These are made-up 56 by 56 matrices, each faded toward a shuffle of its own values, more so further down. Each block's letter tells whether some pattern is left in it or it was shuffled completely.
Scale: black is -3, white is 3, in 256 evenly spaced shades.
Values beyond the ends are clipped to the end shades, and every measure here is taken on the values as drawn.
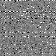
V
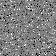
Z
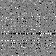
V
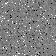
Z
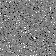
Z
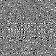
V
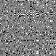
V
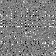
V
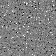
Z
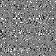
V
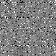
V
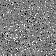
Z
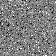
Z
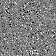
Z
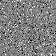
Z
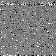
V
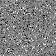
Z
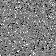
Z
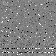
V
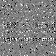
V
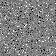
Z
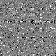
V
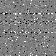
V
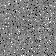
Z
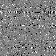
V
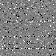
V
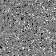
Z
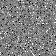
Z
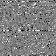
V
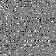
V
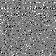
V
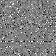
V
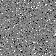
Z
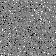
Z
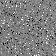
Z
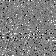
V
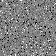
Z
